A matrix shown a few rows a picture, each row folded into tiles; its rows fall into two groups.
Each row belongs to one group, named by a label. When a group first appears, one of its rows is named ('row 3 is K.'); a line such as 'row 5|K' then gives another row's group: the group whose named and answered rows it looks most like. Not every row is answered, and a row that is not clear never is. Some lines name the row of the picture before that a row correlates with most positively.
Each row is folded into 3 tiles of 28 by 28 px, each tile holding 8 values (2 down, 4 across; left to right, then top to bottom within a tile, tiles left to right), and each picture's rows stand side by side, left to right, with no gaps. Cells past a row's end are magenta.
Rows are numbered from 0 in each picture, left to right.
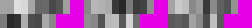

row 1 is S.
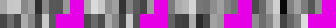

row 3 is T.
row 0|S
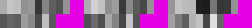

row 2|S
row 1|S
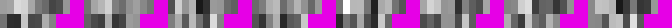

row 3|T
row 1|T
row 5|S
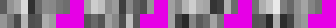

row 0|T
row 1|S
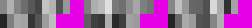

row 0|T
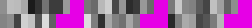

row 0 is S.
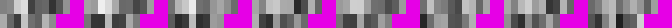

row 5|T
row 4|S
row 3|S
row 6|S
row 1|S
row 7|T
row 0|S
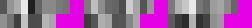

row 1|T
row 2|T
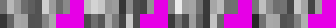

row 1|S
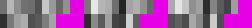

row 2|S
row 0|T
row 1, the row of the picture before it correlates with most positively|2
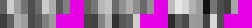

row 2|S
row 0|T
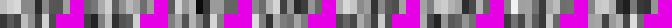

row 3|S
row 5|S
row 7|S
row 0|S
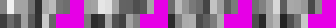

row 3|T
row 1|S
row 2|T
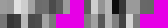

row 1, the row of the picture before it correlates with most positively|0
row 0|S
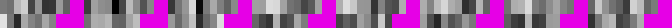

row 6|T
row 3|S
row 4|S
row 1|T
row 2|T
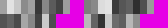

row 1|S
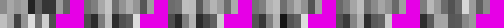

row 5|T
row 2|T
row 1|T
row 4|T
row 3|T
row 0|S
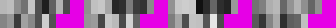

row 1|S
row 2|S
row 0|S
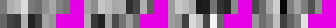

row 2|S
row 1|S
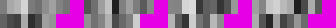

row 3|S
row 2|S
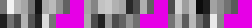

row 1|S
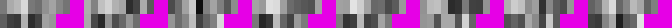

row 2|T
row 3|S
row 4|S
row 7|T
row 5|S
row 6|S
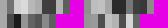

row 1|S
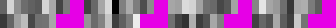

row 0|T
